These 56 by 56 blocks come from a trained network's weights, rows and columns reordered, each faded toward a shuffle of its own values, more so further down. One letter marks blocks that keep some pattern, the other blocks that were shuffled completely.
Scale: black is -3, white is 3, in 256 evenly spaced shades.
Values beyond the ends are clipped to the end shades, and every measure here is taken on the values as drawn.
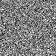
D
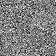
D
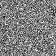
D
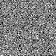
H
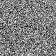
D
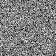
D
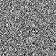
H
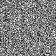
H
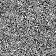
D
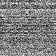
H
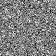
D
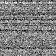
H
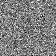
D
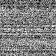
H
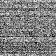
H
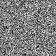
D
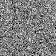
H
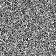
D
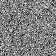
D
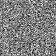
H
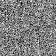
H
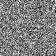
H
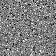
D
